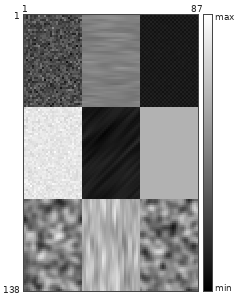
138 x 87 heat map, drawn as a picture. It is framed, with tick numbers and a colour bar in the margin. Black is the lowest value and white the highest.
It is made of 3 by 3 panels. Panel 1,1: low, fine-grained. Panel 1,2: middling, streaked across, faint in contrast. Panel 1,3: very low, checkered, faint in contrast. Panel 2,1: very high, fine-grained, faint in contrast. Panel 2,2: very low, slanting up to the right, faint in contrast. Panel 2,3: high, flat. Panel 3,1: middling, blotchy, strong in contrast. Panel 3,2: high, streaked downward. Panel 3,3: middling, blotchy, strong in contrast.
